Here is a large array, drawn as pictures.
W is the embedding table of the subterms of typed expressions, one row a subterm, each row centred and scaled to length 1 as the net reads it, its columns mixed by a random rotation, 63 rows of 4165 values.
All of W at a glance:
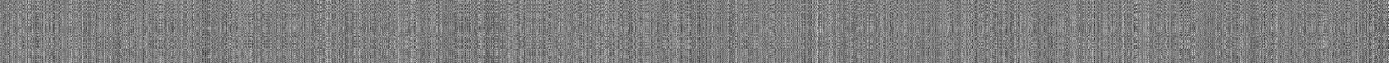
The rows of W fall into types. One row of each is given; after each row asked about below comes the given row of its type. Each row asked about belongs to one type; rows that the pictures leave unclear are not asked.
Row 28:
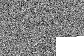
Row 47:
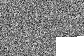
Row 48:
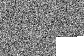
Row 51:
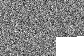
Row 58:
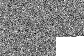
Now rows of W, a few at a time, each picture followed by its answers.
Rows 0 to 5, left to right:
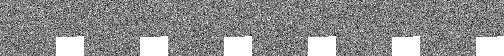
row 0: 48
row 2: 58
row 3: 58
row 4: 51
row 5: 48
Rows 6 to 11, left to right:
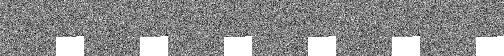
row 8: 48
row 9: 28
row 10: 58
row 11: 48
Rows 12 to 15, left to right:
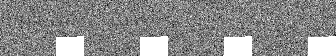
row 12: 51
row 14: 47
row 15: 58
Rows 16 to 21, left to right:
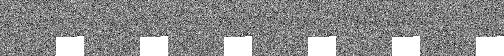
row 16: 47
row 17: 58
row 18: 48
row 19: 47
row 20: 51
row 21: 58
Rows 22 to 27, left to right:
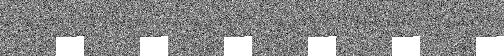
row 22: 58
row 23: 47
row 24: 58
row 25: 58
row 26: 51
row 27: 28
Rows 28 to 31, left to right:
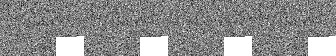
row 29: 28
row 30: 51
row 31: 28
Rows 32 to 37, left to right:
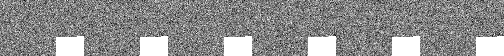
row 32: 51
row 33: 47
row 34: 51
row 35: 58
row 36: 47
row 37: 48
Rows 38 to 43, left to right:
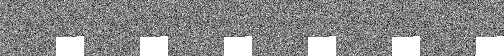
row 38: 58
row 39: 58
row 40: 47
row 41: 47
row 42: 48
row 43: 47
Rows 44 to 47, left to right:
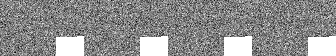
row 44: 47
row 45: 48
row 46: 47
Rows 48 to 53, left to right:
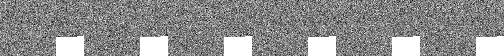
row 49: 58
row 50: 48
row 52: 51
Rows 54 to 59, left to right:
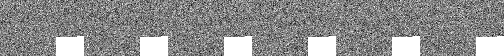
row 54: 51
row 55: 28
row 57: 28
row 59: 48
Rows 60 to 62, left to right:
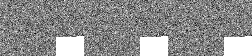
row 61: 48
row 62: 58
